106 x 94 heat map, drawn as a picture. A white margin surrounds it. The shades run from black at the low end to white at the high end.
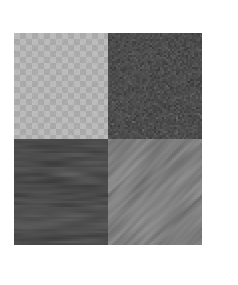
It is made of 2 by 2 panels. Panel 1,1: high, checkered, faint in contrast. Panel 1,2: low, fine-grained, faint in contrast. Panel 2,1: low, streaked across, faint in contrast. Panel 2,2: middling, slanting up to the right, faint in contrast.
